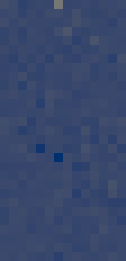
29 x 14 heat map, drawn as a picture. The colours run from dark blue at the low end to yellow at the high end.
The bottom left is the calmest part. There is no overall slope. No row or column stands out. On average the colour sits 20% of the way up the scale. The values are skewed, with a long tail toward high values. The halves do not mirror each other. Values change most from cell to cell in the top middle.
